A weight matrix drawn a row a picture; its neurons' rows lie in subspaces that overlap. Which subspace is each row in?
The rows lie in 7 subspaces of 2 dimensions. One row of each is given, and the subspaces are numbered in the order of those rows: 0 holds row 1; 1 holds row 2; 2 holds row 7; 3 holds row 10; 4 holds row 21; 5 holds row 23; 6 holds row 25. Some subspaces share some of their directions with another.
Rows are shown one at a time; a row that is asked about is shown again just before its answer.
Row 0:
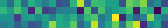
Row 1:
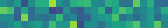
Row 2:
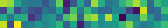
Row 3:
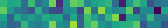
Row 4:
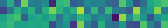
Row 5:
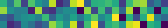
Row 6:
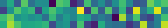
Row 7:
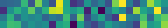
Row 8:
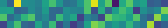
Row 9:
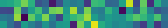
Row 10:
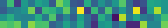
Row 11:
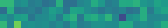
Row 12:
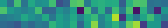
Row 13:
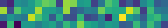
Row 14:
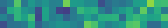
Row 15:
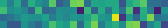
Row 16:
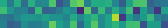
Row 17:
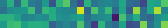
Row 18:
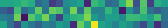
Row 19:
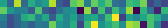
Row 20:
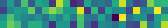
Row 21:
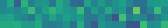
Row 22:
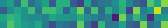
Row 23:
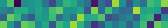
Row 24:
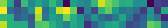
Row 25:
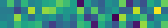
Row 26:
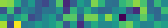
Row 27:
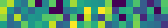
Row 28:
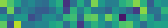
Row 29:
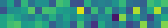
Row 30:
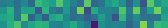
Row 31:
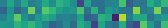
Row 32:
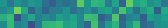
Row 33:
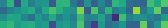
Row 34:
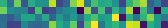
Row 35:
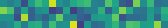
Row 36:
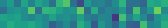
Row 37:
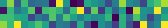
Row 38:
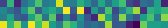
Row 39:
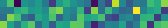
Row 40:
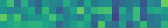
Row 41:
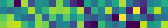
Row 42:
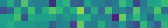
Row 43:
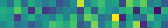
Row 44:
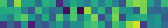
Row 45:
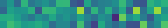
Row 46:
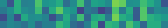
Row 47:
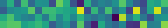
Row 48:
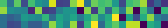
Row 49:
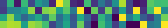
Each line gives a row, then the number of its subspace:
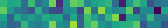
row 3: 2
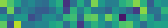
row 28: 1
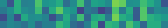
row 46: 2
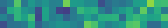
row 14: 4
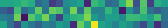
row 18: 0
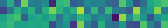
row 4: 0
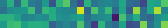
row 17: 2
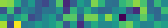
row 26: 1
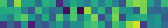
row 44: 3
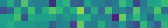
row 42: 0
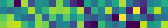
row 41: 4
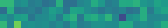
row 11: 1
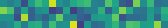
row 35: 0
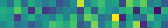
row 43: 6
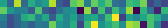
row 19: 5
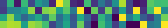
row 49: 3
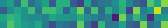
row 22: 3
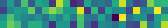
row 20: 2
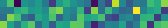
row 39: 5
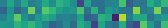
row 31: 6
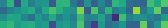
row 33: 5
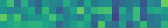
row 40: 2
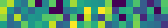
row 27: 2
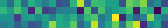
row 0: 6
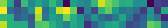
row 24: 4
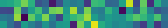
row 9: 0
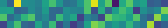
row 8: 5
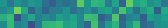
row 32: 6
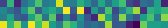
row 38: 3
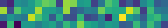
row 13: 1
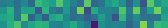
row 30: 0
